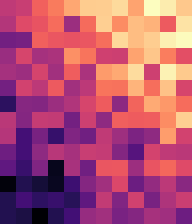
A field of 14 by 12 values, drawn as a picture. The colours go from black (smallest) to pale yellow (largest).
Slope: up to the top right. Ninth with the highest average: top right. Mirror symmetry: none. Ninth with the lowest average: bottom left.
